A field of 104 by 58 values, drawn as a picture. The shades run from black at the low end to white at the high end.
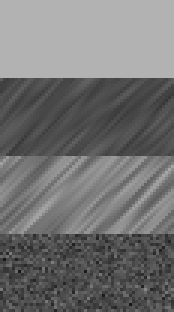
The table splits into 4 rows of 1 panel. Panel 1,1: high, flat. Panel 2,1: low, slanting up to the right, faint in contrast. Panel 3,1: middling, slanting up to the right. Panel 4,1: low, fine-grained.
